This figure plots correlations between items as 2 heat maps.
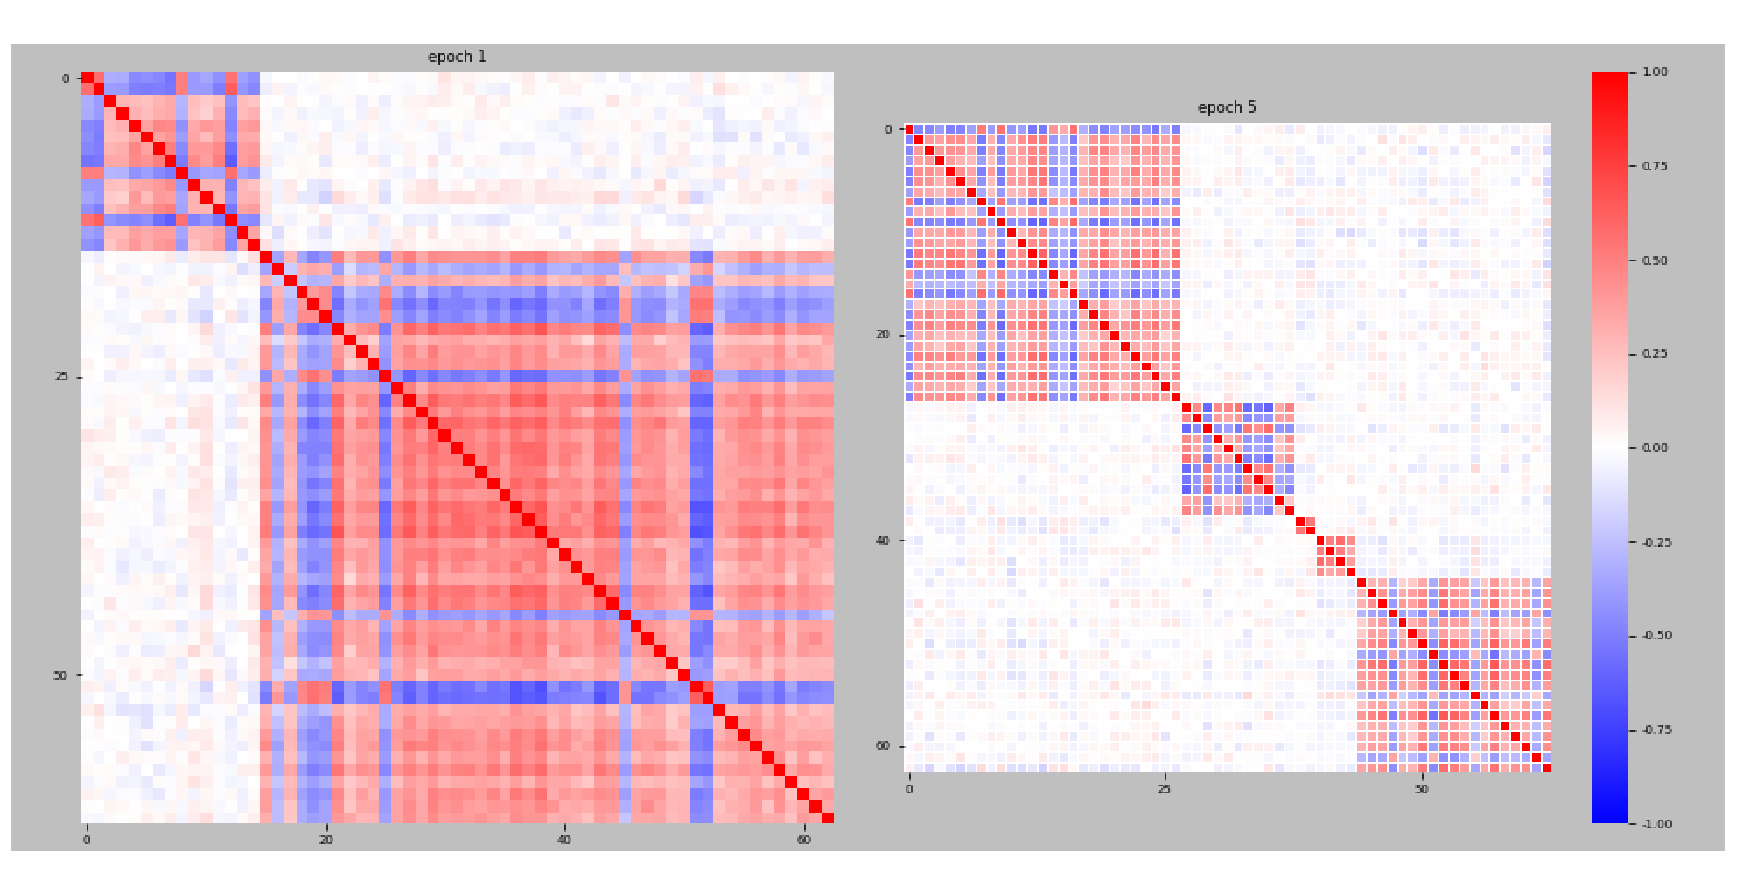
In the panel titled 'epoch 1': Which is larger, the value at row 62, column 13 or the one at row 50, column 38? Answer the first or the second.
the second
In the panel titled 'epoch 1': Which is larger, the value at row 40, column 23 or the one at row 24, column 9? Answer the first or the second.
the first
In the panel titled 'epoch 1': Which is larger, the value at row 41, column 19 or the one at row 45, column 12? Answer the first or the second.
the second
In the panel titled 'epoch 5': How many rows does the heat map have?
63
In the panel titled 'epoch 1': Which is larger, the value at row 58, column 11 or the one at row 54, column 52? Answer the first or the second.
the first
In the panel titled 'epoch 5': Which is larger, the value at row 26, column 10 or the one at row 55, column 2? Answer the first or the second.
the first
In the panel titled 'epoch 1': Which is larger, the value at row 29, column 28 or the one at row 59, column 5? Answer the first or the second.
the first
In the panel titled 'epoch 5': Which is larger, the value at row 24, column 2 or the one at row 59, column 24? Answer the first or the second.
the first
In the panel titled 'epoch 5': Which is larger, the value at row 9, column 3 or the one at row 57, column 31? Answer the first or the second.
the second
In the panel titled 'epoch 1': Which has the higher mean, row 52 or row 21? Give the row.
21
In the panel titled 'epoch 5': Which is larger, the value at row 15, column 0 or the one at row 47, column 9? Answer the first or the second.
the first
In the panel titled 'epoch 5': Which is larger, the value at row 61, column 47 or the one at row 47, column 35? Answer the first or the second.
the first
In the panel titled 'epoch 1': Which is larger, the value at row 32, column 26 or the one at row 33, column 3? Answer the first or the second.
the first
